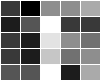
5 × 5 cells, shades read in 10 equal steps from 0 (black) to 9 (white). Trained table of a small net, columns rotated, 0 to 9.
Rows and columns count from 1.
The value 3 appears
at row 2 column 2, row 5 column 1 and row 5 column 2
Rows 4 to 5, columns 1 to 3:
2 1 7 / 3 3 9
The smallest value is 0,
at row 1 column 2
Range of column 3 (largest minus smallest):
4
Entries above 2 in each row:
3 2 3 3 4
